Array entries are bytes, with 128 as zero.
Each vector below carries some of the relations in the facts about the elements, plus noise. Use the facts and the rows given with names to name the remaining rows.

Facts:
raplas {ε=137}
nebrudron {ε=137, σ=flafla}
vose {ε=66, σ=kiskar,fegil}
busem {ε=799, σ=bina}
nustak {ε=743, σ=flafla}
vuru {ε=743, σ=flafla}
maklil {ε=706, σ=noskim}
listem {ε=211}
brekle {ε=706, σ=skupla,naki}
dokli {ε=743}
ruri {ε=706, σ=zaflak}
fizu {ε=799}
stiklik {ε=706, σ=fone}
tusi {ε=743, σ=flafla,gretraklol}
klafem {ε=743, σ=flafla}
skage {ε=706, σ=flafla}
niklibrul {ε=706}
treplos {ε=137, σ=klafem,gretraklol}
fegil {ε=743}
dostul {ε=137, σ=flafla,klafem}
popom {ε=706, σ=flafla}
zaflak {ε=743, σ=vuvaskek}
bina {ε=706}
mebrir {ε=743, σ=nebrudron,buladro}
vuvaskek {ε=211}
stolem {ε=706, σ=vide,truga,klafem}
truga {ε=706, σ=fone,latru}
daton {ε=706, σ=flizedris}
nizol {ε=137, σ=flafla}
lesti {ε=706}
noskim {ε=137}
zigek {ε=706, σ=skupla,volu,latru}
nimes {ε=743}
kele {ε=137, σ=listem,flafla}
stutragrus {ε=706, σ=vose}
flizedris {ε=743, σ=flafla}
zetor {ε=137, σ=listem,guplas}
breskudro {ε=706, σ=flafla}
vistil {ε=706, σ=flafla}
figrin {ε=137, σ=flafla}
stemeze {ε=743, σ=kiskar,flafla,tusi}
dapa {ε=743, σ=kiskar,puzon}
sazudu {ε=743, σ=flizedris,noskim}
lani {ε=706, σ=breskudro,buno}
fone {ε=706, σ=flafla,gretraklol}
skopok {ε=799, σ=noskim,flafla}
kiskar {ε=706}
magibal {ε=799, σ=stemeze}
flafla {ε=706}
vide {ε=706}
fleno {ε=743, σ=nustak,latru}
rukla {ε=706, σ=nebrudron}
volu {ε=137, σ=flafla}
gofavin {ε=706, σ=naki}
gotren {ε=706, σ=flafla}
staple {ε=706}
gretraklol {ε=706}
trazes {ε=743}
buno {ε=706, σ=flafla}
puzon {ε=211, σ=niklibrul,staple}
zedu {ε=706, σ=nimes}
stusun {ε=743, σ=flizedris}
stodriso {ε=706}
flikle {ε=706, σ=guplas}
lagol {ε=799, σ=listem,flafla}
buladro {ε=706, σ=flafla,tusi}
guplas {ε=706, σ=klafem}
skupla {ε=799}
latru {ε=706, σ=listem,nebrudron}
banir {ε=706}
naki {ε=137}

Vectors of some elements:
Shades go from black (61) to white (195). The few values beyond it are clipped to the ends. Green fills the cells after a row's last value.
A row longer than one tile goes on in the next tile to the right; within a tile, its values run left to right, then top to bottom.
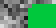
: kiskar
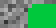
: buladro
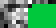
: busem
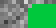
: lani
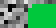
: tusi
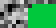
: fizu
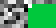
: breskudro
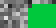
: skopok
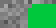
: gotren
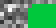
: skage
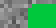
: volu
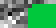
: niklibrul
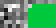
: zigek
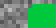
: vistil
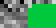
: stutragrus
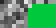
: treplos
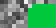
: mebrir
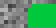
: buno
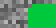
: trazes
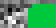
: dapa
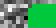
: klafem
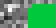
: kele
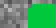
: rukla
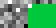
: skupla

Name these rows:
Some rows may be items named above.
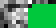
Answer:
busem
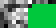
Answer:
busem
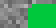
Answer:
volu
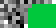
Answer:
nimes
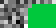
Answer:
zedu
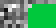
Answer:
zigek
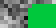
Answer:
kiskar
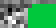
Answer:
dapa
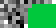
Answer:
nimes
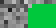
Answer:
magibal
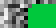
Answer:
flafla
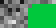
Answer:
vose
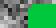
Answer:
kiskar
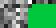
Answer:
bina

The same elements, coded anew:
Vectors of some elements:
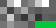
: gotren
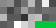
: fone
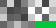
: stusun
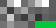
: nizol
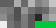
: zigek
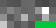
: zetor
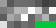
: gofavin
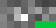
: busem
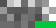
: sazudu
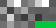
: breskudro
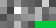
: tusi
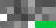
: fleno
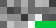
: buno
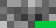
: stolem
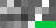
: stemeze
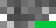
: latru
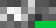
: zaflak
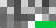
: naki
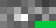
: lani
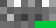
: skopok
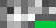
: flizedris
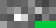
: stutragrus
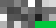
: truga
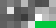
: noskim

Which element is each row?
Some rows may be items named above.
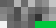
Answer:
zigek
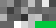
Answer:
fone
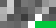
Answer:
dapa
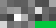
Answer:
vose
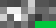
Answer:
zaflak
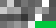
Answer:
stemeze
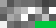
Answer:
brekle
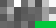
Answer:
maklil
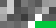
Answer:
dapa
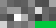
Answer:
vose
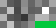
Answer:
listem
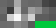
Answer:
dostul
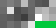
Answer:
noskim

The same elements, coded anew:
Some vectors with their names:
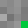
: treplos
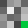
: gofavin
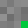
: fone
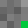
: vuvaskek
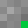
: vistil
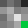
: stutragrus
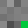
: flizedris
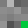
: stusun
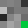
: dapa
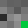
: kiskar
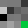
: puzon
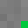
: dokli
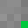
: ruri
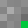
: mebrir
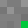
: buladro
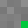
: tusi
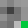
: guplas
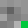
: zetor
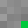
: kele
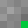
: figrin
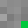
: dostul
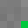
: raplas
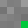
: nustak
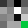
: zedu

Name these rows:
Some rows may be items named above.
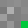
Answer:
zigek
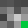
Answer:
fegil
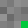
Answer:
truga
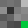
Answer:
noskim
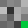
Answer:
maklil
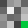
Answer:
gofavin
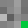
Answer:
stolem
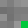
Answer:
klafem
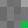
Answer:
flafla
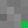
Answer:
stemeze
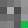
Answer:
skupla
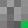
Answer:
sazudu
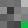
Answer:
noskim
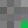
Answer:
gretraklol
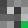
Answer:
naki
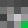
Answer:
fegil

